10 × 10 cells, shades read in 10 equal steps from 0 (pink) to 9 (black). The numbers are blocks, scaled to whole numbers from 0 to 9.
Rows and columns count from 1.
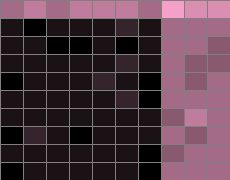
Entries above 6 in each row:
0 7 7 7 7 7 7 7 7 7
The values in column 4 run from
2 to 9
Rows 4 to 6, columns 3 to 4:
8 8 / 8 8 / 8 8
